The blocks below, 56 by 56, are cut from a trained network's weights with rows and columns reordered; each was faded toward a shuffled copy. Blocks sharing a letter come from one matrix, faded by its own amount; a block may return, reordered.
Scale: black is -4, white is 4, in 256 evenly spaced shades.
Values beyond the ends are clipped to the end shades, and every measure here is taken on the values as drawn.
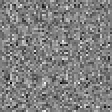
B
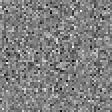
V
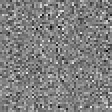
B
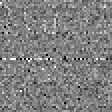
B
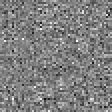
V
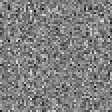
B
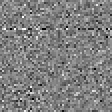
B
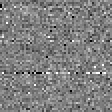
B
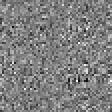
B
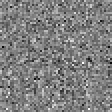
V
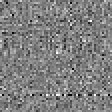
B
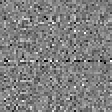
B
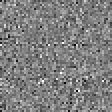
V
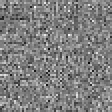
B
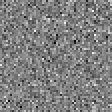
V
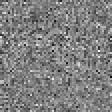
B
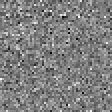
V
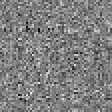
B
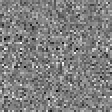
V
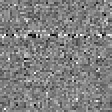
B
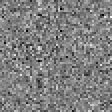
V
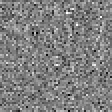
V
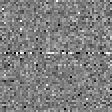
B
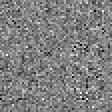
V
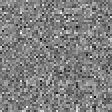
B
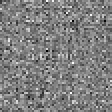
B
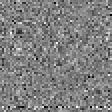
B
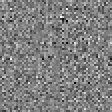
B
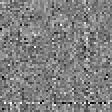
B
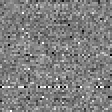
B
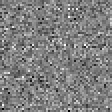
V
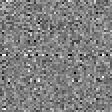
B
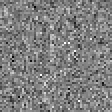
V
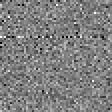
B
